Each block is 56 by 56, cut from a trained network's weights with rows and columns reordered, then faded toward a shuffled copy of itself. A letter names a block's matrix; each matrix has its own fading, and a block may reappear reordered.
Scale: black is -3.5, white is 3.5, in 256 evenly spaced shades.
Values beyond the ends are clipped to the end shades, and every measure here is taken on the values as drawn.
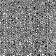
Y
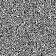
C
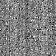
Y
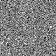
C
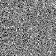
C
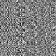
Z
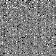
Y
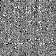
Y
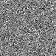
C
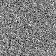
C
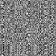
Z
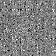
Y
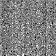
Y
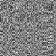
Z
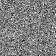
C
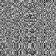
Z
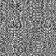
Z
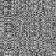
Z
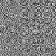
Z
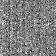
Y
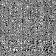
Y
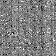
Y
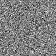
C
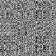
Z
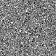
C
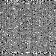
Y
